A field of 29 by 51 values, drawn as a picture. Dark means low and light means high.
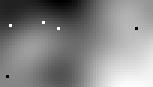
Histogram: bell-shaped. Lone odd cells: 5, 3 higher and 2 lower than their neighbours. Slope: up to the bottom right. Average level on the scale: 50%. Ninth with the highest average: bottom right. Stripes: none.
